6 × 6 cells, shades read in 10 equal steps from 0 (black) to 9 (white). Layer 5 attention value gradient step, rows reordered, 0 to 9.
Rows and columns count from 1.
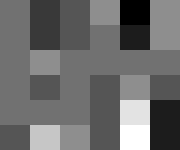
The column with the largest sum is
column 5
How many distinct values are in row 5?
4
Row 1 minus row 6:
1 -5 -2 2 -9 4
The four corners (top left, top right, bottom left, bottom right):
4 5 3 1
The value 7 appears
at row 6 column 2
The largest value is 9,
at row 6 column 5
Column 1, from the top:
4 4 4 4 4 3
